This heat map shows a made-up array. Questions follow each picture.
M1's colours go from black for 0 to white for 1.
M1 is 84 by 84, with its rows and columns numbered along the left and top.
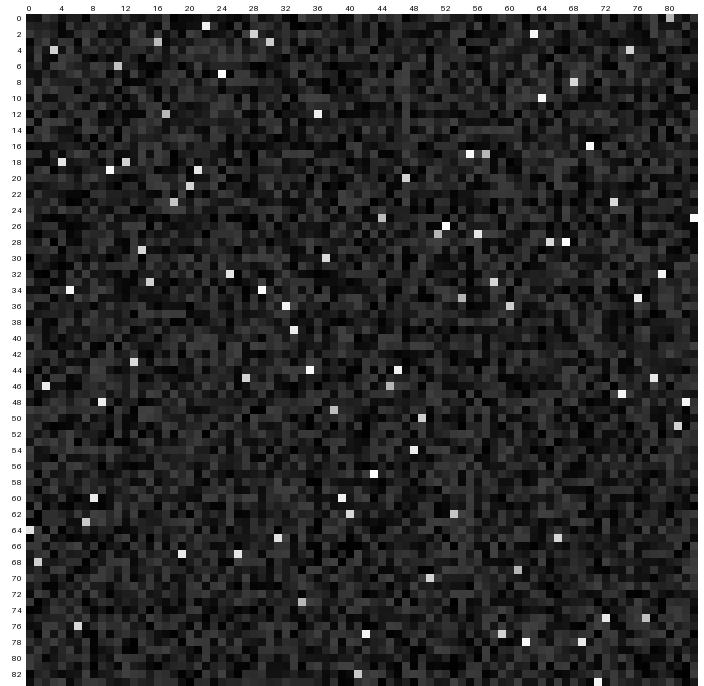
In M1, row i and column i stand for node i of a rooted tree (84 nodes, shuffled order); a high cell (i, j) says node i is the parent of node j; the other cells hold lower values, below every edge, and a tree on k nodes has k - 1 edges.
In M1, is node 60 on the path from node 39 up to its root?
yes
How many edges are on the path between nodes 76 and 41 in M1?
5
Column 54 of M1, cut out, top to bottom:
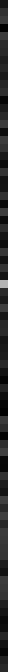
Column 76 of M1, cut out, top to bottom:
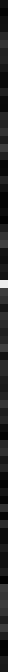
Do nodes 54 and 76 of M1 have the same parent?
yes
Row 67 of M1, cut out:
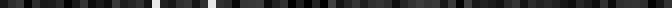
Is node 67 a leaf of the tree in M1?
no
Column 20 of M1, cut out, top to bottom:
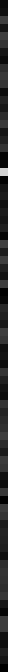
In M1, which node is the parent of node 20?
21
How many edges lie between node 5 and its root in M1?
3
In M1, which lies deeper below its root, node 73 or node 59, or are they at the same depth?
node 59
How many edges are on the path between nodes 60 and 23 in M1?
4
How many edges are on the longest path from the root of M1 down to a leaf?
15
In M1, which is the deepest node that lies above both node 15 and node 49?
18
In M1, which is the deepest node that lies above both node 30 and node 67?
18
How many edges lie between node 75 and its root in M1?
3
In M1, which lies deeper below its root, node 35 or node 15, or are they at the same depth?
the same depth
